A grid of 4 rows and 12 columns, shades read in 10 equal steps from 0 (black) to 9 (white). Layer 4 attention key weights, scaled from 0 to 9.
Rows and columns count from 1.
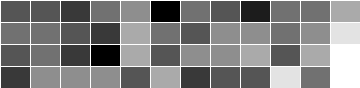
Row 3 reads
3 4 2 0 6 3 5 5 6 3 6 9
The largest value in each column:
4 5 5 5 6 6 5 5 6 8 6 9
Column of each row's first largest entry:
12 12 12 12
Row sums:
39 53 52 55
